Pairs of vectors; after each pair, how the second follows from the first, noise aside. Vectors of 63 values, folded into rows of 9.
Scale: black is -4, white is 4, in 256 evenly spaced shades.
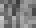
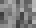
reversed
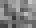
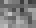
reversed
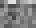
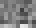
reversed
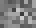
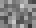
shuffled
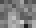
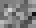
shuffled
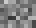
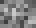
shuffled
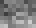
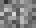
shuffled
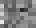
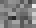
reversed
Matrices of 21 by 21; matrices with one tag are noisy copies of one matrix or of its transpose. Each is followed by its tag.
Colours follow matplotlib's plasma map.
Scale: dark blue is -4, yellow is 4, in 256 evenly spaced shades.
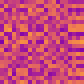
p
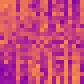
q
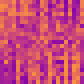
q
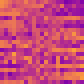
q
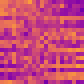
q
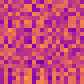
p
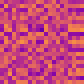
p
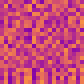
p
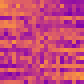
q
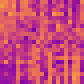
q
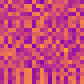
p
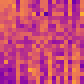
q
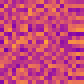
p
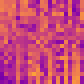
q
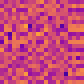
p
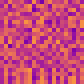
p
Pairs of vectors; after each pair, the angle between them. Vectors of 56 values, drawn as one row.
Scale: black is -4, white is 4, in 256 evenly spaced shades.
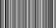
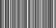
nearly parallel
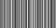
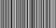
nearly opposite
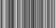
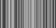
nearly opposite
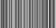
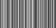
partly opposed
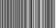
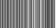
nearly parallel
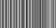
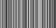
orthogonal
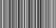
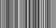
orthogonal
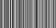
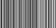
partly aligned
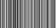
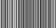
nearly opposite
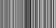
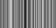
partly aligned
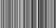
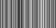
partly opposed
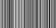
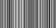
nearly parallel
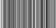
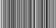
nearly parallel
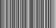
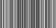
partly aligned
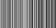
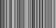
orthogonal
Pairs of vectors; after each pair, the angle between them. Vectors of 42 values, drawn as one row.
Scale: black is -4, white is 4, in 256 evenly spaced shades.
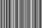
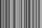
orthogonal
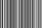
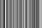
orthogonal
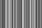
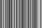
partly opposed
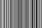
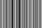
orthogonal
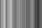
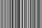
orthogonal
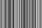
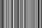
partly opposed
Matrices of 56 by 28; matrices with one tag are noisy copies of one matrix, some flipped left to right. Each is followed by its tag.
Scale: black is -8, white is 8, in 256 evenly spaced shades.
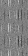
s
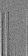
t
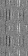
s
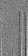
t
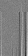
t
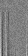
t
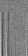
t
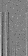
t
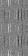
s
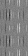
s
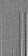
t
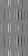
s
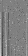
t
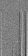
t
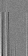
t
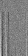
t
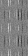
s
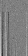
t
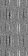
s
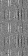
s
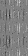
s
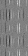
s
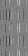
s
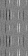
s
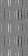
s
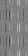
s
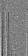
t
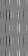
s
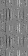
s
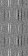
s
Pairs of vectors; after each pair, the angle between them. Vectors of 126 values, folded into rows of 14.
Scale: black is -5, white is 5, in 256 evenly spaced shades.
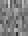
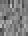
partly opposed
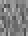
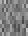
partly aligned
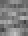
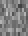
orthogonal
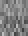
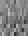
nearly parallel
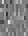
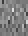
partly opposed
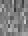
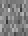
orthogonal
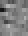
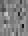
partly aligned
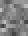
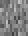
partly aligned
